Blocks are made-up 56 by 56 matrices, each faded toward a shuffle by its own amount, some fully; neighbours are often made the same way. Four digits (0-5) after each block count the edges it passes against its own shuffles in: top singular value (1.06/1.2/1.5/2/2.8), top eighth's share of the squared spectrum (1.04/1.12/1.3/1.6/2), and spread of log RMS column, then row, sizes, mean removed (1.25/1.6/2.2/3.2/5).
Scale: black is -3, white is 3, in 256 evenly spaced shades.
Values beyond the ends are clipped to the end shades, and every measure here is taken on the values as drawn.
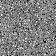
0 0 0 0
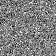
0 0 0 0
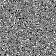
0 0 0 0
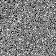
0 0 0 0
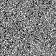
1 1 0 0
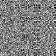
4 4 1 2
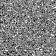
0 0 0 0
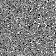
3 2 1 0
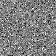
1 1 0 0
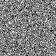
0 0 0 0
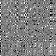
4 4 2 2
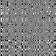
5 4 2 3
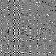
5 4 3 2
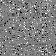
3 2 1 0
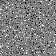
2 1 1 0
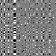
5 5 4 3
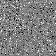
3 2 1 0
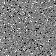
1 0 0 0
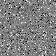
2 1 0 0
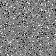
2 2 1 0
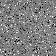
0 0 0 0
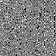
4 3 2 1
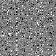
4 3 2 2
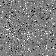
2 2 0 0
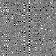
4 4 2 1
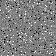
1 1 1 0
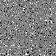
3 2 1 1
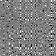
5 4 3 2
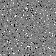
1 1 0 0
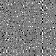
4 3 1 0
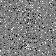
3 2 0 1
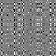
5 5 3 3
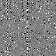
4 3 2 1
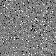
2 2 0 0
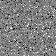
1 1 0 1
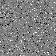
1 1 0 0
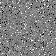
1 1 1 0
